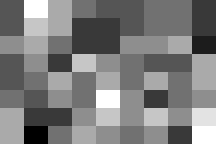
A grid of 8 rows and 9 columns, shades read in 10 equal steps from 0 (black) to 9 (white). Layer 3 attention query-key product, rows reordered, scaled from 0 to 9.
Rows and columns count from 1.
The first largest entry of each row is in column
2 2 2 4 3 5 9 9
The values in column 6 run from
3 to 5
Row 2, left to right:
3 7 6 2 2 3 4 4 2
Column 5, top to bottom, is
3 2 2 5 6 9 7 5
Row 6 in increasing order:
2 3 4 4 4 5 5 5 9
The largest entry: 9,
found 3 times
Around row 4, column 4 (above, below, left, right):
2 4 2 5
